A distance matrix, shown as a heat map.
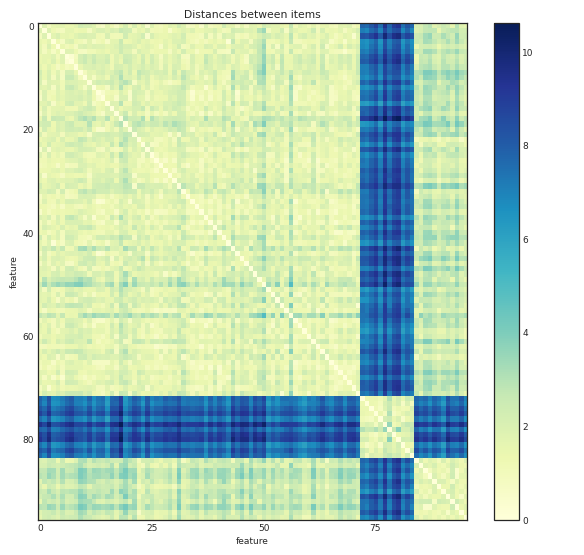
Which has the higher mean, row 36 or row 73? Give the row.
73
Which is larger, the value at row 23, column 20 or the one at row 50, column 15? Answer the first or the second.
the second
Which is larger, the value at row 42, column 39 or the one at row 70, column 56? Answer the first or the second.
the second
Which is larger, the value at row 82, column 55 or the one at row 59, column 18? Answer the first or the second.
the first
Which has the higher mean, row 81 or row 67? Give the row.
81
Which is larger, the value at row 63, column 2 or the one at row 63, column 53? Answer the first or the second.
the second
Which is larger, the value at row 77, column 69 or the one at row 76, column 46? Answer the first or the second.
the first
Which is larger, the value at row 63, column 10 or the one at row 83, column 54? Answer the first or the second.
the second
